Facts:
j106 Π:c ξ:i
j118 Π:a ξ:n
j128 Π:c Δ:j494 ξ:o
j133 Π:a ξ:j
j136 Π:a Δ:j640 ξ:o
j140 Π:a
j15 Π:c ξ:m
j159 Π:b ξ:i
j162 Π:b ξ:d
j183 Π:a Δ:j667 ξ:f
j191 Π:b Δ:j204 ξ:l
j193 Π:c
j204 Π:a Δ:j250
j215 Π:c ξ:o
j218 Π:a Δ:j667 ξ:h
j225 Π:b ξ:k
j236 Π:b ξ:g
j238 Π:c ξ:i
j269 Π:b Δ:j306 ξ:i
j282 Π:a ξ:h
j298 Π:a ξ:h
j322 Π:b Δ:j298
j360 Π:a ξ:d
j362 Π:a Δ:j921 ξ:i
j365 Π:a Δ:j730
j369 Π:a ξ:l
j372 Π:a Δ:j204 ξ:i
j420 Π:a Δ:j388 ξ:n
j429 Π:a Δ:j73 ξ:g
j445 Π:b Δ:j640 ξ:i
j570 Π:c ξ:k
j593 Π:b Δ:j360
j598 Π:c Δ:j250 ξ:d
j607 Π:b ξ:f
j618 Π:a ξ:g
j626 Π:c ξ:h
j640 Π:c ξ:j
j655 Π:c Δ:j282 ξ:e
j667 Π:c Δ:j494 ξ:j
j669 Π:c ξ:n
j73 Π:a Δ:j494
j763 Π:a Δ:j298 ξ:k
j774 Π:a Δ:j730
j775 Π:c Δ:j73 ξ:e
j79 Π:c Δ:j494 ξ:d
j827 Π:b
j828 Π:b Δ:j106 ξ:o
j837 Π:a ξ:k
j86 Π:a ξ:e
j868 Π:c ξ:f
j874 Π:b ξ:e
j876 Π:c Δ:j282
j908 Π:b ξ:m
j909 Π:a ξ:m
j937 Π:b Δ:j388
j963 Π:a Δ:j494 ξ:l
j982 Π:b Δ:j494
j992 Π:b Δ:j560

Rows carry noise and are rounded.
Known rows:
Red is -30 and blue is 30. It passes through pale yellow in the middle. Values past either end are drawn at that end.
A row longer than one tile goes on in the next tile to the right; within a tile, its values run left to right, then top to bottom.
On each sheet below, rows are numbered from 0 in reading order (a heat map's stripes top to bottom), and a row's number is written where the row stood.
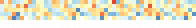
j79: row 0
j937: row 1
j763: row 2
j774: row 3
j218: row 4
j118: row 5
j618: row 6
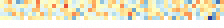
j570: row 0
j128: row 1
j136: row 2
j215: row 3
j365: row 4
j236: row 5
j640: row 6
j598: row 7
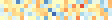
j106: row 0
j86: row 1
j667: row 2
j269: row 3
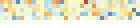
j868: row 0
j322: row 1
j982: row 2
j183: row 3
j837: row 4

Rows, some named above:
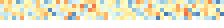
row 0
j626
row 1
j837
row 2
j79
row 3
j669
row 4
j225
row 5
j618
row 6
j133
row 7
j204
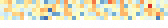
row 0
j193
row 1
j360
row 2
j963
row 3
j655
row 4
j963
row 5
j420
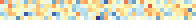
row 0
j429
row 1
j73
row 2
j191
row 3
j598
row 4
j250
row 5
j118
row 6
j362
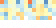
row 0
j908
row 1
j607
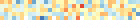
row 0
j15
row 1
j162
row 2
j667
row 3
j828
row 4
j140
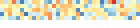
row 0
j204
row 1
j640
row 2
j372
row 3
j874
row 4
j183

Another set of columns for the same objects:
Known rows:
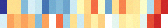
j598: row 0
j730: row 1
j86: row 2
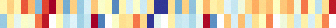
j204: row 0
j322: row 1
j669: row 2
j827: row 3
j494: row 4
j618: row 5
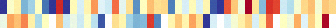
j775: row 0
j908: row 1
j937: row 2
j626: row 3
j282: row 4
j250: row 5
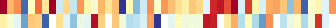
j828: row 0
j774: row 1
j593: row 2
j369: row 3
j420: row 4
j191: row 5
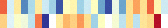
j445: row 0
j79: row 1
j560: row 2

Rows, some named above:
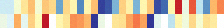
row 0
j250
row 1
j667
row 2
j667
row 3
j183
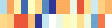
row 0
j640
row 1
j118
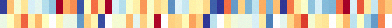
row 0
j876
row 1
j828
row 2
j250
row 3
j15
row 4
j236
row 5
j655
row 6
j420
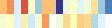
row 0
j218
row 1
j193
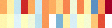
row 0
j909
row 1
j372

